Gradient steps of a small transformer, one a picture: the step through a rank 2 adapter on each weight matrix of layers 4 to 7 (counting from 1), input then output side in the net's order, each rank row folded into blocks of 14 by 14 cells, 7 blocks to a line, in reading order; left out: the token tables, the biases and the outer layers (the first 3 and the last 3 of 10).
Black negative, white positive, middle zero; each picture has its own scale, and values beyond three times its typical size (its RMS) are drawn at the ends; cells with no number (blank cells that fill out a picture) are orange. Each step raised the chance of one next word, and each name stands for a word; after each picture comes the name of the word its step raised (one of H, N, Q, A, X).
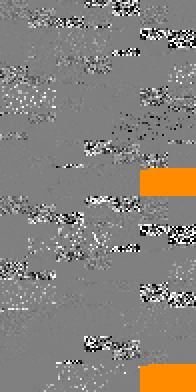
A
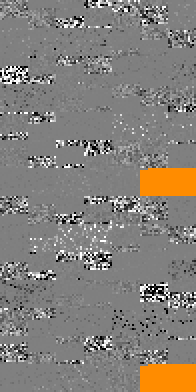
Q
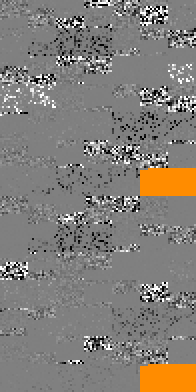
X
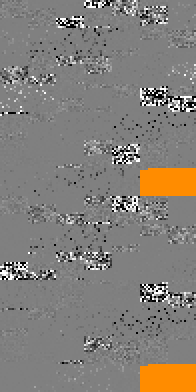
X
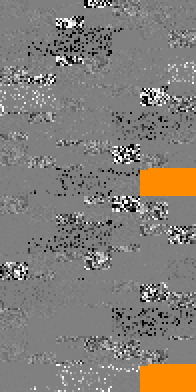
X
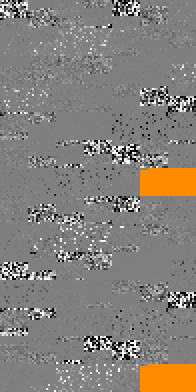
A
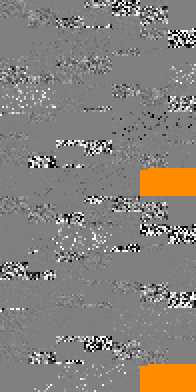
A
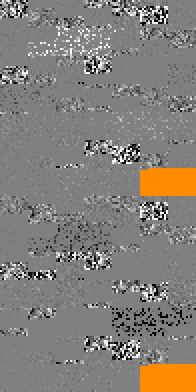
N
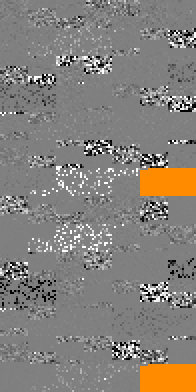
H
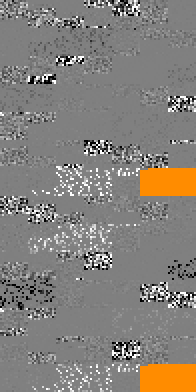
H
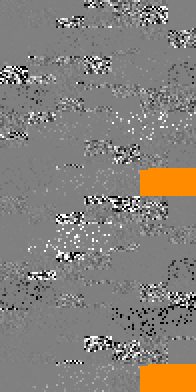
Q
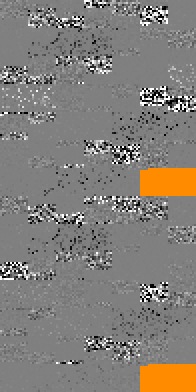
X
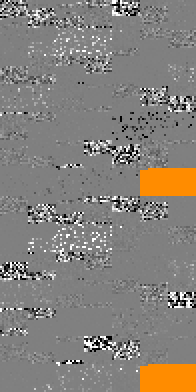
A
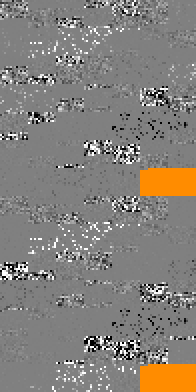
A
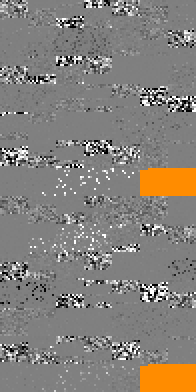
H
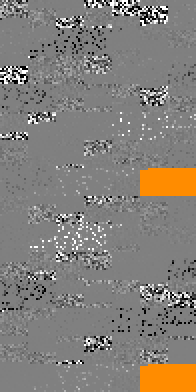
Q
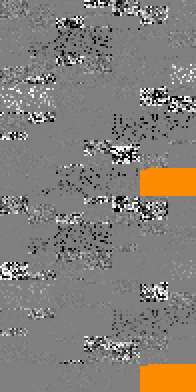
X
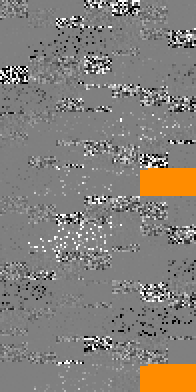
Q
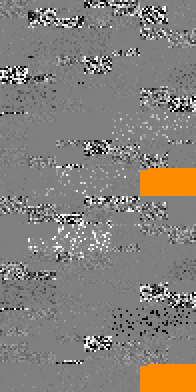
Q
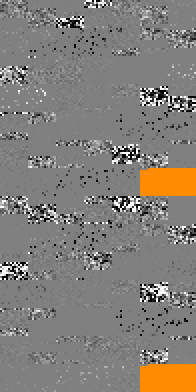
X
